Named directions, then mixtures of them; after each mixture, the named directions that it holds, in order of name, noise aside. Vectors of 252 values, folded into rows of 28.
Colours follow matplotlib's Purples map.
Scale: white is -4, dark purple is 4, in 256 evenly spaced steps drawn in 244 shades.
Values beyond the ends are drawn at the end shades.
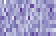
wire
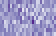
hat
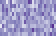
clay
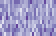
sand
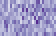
hat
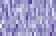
clay, sand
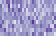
clay, hat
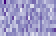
wire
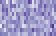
clay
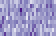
sand, wire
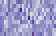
hat, wire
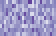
clay, hat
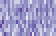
sand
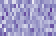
clay, wire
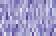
sand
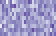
clay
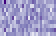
wire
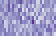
hat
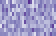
clay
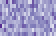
clay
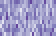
sand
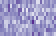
hat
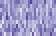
sand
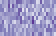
hat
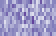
clay, hat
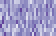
sand
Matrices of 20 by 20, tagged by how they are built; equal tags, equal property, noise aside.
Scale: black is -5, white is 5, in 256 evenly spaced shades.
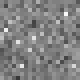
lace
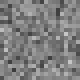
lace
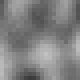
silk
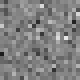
lace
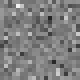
lace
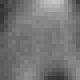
silk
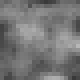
silk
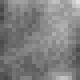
silk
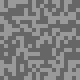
lace
